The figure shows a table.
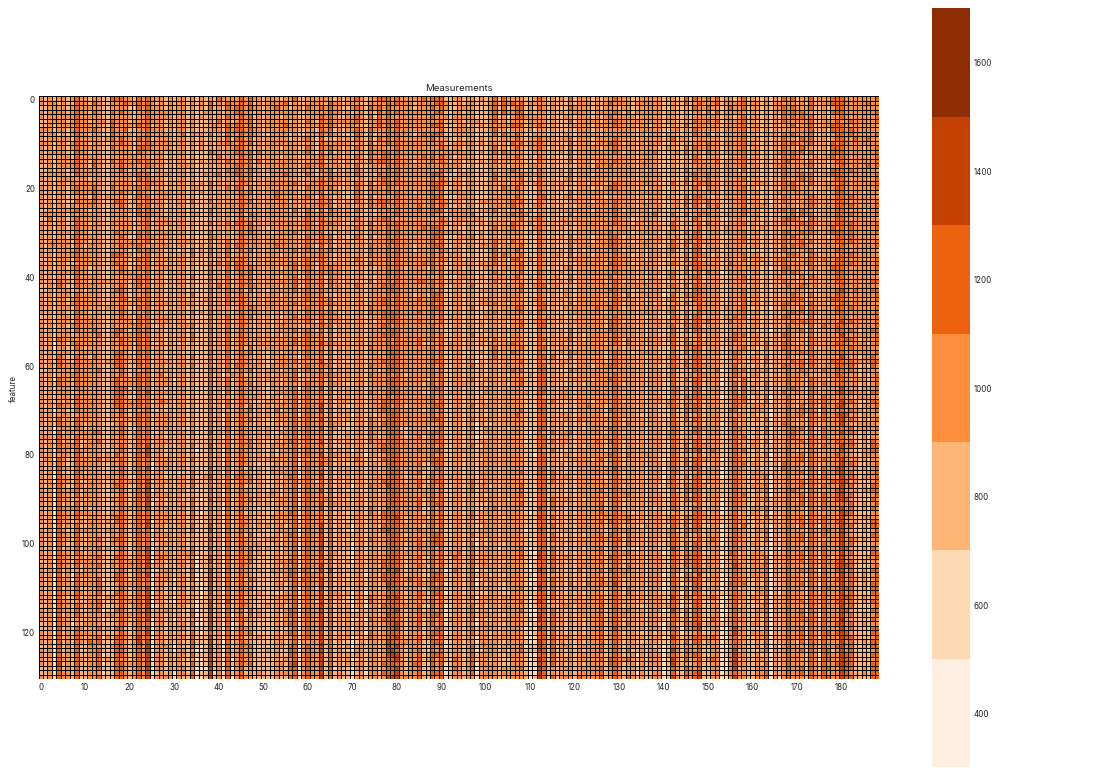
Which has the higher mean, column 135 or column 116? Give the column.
135
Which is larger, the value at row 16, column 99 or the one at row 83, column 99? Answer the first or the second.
the second
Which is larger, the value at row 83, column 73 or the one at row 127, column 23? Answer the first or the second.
the second
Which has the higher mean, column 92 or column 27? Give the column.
27
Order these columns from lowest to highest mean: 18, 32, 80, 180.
32, 18, 80, 180
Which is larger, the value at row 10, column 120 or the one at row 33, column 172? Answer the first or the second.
the second
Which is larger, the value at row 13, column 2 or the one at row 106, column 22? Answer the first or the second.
the second
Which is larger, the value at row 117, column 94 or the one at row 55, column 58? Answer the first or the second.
the first
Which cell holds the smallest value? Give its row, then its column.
122, 41
